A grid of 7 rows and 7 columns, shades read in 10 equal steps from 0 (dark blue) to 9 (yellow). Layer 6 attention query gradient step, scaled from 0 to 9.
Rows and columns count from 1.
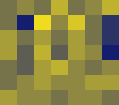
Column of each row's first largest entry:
4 3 1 3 4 3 1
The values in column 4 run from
3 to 7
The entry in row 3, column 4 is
4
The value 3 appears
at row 4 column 2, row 4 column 4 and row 5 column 2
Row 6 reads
4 5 6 5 5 6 6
